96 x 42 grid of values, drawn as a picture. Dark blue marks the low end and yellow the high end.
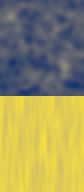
It is made of 2 by 1 panels. Panel 1,1: low, blotchy. Panel 2,1: very high, streaked downward, faint in contrast.
